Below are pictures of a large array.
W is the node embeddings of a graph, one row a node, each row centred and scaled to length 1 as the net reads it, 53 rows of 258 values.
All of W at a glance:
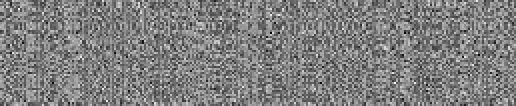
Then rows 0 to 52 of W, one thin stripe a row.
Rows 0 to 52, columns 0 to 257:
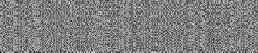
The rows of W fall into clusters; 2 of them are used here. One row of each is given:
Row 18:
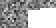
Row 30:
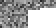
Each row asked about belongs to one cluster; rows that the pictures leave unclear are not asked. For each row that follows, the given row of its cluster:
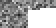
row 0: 30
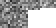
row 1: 18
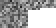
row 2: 30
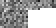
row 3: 18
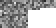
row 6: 30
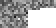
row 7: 30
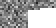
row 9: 18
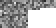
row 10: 30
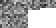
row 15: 30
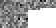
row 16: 30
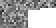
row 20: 18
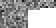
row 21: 18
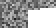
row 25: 18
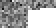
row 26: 30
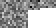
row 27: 18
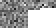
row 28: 18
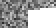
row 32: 18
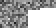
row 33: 30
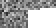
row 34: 18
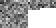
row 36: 30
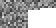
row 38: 18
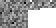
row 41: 18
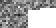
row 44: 30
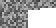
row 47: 18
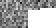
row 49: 18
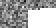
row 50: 18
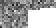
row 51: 30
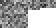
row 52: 30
